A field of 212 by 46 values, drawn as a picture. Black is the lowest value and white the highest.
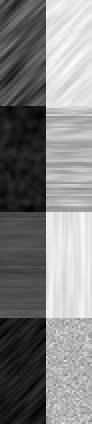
The table splits into 4 rows of 2 panels. Panel 1,1: low, slanting up to the right. Panel 1,2: very high, slanting up to the right, faint in contrast. Panel 2,1: very low, blotchy, faint in contrast. Panel 2,2: high, streaked across. Panel 3,1: low, streaked across, faint in contrast. Panel 3,2: very high, streaked downward, faint in contrast. Panel 4,1: very low, slanting up to the right, faint in contrast. Panel 4,2: high, fine-grained.
